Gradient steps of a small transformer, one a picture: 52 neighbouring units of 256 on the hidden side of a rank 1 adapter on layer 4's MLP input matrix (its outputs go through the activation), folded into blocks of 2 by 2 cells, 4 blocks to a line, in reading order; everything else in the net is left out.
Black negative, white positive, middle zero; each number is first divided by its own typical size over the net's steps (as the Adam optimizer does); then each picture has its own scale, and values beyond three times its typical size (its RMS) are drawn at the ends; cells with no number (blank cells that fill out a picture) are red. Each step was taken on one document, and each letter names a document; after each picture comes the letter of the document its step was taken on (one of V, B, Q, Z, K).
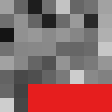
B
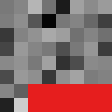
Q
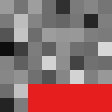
Q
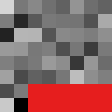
B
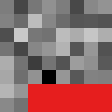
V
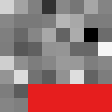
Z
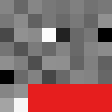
Q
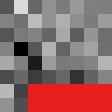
V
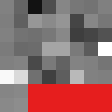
Z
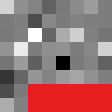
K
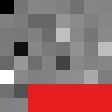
K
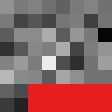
Q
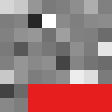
K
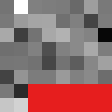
Q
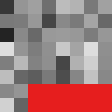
B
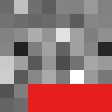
K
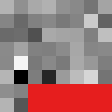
B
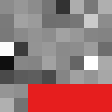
B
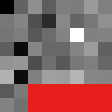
K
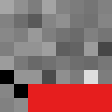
Z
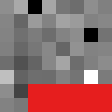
Z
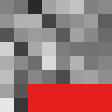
B
